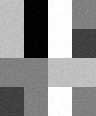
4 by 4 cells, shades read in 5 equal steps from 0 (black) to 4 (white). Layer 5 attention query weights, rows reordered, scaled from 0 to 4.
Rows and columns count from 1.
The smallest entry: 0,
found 2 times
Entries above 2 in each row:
2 2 2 1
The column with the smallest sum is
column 2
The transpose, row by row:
3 3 2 1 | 0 0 2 2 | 4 4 3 4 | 2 1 3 2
